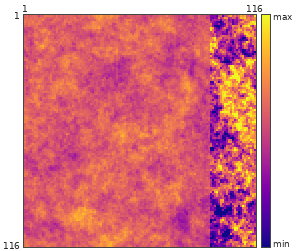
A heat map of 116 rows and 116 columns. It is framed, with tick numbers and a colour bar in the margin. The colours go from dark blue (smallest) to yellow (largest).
A vertical seam about 80% of the way across splits the table, and the left part is calmer. The halves do not mirror each other. The ninth with the lowest average is the bottom right. The texture is blotchy.
